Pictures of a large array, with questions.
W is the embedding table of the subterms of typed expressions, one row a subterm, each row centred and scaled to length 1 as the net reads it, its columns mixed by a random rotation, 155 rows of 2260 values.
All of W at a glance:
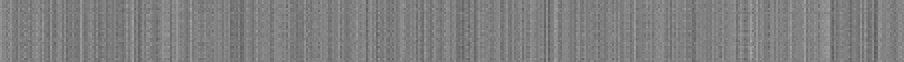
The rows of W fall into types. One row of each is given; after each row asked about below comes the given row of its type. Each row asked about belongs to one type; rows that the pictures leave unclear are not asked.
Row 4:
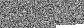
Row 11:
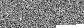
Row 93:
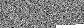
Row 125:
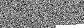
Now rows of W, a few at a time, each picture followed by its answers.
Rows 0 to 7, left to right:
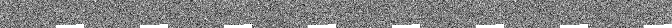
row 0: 11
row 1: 93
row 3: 125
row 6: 93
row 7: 125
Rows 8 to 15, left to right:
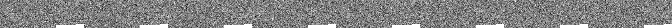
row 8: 93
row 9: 125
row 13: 11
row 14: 93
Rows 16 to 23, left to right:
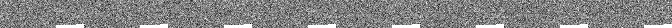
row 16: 11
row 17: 125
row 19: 11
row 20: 93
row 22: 4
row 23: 4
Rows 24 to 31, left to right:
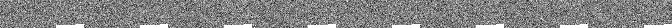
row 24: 4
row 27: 125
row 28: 93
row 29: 125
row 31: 93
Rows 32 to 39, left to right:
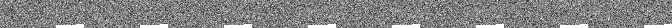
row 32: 4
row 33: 93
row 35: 4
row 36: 11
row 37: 4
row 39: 11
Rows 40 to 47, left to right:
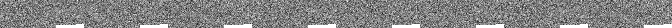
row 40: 4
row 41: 93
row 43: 11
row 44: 93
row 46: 4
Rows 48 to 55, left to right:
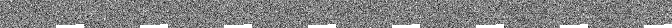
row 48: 93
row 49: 11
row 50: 93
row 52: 4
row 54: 4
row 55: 4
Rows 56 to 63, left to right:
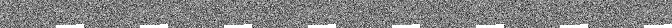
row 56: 11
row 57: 4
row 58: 11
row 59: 4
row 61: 93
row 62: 125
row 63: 4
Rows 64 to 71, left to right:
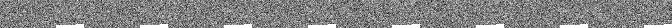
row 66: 11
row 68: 125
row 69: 125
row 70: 11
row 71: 93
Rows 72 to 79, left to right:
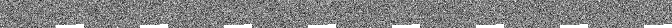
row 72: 125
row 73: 4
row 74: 11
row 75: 125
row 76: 4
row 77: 4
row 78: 93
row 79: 93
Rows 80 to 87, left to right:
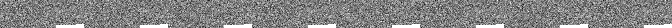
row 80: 4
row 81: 11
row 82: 125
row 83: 4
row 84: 93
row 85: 4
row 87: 4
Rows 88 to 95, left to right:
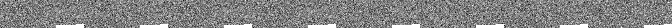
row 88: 4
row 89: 125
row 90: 4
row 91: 4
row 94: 125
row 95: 4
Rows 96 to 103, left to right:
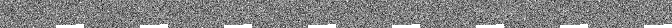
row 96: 4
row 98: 4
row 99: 11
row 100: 93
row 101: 11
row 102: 11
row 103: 93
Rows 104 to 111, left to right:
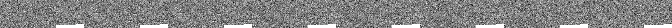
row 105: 93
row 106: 93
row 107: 125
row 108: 125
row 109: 125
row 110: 125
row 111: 93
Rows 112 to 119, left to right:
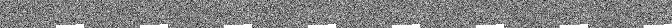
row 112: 4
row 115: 4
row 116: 11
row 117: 11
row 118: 125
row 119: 125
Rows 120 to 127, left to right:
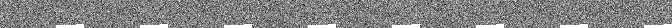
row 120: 11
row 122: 93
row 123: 125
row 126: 93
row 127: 4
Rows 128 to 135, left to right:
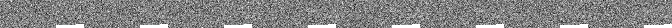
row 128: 93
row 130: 4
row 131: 11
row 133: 11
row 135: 4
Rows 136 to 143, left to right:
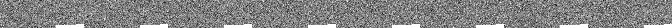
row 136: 125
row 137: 11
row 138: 93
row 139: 93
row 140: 93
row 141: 4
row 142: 125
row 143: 4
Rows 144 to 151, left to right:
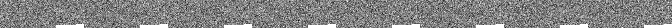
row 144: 11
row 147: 11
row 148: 93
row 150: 4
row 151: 4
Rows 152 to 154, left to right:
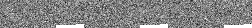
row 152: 93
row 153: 4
